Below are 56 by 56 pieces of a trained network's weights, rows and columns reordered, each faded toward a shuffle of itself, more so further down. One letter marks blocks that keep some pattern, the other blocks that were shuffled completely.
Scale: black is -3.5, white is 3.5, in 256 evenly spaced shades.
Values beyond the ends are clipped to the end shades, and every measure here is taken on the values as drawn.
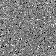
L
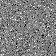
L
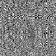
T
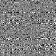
T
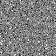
L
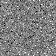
L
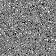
L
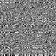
T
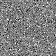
L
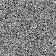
L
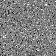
L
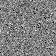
L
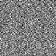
T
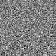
T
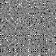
T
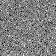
L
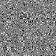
T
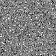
L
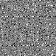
T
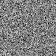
L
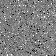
L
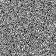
L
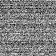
T
